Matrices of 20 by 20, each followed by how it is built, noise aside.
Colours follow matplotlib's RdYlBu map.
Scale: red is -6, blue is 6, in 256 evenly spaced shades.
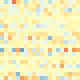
uneven rows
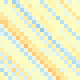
Toeplitz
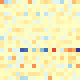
uneven rows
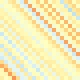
Toeplitz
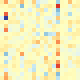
uneven columns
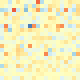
uneven rows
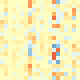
uneven columns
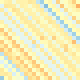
Toeplitz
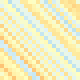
Toeplitz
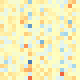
uneven columns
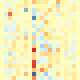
uneven columns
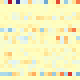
uneven rows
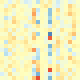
uneven columns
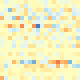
uneven rows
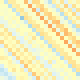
Toeplitz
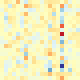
uneven columns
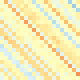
Toeplitz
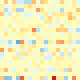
uneven rows
